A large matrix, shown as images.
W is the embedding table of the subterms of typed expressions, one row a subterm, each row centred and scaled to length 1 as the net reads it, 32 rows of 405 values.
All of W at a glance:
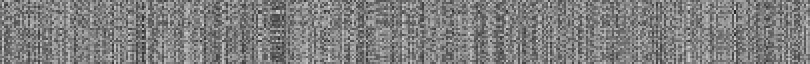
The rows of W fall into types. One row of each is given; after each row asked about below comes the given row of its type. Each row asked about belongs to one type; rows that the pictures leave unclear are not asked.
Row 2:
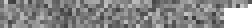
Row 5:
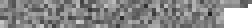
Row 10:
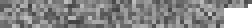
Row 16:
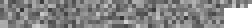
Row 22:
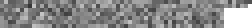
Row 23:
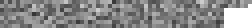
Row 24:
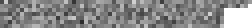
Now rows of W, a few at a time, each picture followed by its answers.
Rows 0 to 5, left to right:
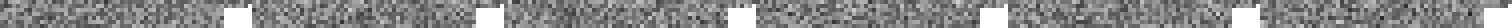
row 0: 10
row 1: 5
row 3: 23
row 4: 10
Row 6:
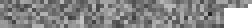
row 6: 23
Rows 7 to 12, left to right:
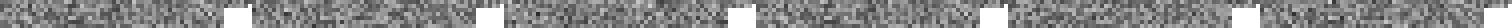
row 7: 10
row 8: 16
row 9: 2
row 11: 10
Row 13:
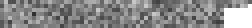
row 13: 2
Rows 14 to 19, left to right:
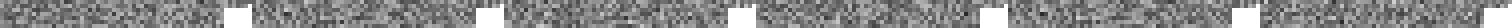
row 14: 22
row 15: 16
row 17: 23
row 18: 16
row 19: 24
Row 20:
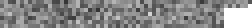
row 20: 2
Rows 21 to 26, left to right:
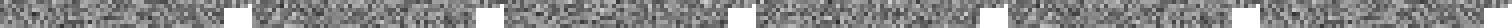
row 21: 16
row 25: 22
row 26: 16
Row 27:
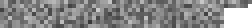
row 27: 5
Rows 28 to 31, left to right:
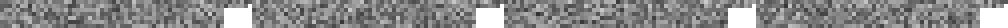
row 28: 10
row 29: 5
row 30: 23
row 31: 22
